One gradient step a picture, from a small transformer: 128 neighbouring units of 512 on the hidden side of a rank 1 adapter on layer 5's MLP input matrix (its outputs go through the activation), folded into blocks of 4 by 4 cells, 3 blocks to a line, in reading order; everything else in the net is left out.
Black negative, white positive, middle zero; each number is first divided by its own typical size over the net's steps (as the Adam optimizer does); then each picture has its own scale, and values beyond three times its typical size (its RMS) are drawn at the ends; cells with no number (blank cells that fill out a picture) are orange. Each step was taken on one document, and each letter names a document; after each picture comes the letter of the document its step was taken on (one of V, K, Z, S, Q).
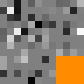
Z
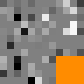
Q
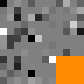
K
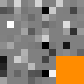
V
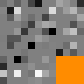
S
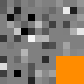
Z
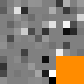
V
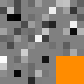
Z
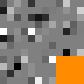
K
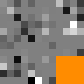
Q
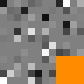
K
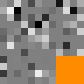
Z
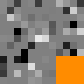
S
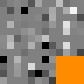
V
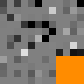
S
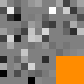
Z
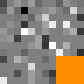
V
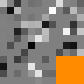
S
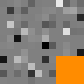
V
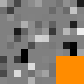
S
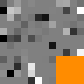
K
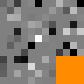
S
